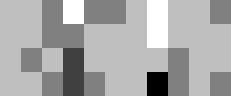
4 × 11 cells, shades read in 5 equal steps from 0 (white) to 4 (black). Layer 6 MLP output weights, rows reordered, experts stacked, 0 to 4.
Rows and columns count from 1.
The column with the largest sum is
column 4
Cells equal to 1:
26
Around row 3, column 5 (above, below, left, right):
1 2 3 1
